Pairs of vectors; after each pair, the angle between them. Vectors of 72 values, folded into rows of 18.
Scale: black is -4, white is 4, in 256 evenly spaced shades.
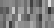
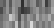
orthogonal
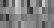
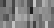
partly aligned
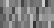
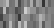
orthogonal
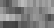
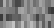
partly opposed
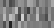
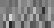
partly aligned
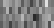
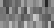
nearly opposite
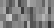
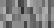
nearly parallel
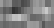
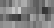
nearly opposite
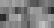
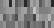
orthogonal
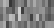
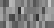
nearly opposite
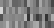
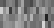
partly aligned
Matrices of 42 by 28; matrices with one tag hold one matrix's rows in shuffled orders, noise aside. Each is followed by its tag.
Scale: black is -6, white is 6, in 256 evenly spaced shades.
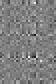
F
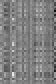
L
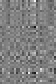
F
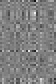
F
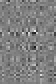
F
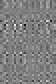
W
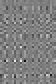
W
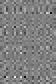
W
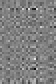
F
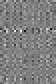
W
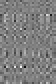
W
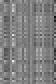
L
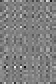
W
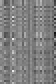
L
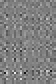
W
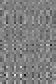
W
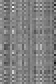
L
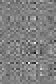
F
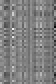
L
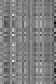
L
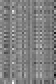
L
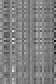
L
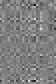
F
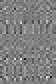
W
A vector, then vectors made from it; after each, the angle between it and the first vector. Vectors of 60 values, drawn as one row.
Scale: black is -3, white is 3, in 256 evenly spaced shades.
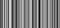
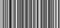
nearly opposite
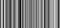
partly opposed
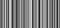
nearly parallel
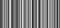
nearly parallel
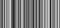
partly aligned
